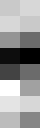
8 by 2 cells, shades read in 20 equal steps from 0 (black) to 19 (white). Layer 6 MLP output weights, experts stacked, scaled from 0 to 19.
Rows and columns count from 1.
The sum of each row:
31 31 19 1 13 31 33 24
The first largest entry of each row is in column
2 1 1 1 2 1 1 1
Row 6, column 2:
12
